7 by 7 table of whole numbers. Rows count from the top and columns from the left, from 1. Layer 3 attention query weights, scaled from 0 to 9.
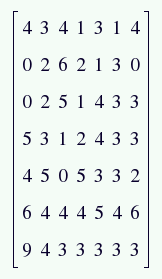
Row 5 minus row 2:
4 3 -6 3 2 0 2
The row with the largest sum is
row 6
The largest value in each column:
9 5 6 5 5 4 6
